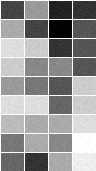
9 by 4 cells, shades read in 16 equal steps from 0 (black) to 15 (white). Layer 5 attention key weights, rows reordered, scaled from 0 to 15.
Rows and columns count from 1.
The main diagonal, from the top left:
4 4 3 5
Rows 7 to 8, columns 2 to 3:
10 10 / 10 8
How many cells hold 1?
0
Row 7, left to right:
11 10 10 13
